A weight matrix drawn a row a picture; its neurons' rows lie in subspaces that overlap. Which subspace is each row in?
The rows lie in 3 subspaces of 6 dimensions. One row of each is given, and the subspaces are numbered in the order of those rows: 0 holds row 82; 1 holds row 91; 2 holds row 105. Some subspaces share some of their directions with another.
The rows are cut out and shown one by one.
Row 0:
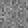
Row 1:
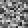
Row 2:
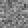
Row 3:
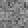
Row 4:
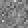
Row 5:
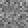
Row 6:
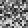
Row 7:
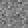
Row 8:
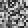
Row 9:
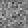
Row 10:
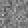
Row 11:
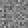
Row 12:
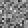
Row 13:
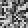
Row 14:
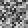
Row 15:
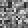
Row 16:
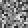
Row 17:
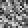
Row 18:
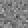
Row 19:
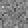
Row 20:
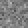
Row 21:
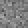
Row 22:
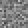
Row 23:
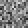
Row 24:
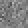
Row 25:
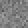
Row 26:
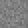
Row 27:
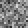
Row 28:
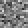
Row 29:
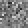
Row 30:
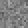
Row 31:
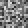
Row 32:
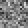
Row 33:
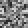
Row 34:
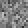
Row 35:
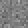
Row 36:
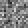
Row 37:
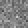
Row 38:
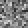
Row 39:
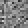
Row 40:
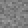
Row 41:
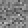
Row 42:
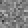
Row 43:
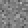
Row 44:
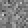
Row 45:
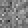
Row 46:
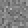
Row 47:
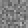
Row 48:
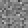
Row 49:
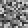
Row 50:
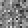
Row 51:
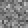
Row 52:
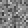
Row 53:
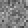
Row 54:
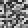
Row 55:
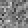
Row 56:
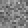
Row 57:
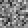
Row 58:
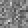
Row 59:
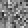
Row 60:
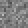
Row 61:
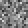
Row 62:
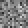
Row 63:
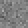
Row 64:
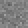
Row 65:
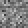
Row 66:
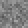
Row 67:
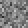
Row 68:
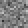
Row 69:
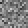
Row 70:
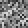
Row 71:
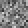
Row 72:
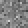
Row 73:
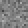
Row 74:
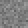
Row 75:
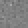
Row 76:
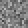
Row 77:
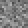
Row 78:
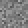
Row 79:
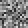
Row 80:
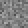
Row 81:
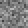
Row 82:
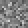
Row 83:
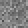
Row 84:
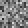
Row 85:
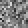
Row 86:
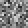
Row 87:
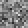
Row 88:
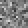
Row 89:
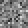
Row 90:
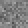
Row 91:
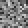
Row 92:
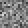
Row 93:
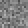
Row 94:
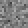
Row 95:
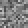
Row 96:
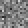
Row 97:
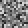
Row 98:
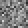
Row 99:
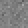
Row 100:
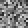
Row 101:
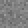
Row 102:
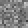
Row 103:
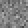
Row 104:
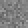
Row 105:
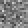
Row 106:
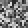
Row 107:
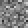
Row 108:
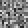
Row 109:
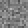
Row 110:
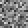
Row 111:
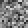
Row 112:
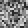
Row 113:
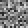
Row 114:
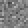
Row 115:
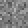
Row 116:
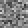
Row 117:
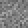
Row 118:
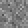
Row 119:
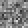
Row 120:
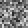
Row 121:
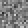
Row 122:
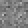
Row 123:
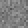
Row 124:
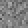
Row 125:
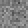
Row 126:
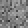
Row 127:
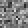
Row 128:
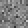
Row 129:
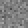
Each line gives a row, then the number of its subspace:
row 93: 0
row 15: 1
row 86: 1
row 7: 2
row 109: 0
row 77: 1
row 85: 0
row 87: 1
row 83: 1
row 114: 2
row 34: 1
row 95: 2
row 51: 1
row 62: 1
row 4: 0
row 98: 1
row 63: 2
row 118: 1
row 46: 2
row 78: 2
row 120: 0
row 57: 1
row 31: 2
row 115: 2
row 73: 0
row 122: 1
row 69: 1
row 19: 0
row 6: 2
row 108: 0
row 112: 1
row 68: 0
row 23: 2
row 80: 0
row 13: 0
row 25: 0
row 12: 2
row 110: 1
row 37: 1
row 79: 0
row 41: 2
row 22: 2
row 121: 0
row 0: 2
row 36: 0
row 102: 1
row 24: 2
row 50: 1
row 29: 2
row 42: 0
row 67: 1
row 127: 1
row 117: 0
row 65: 2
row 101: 2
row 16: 0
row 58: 1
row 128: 1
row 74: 1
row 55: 1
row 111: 1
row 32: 1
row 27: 1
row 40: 1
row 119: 1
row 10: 2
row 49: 0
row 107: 1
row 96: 2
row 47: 0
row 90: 2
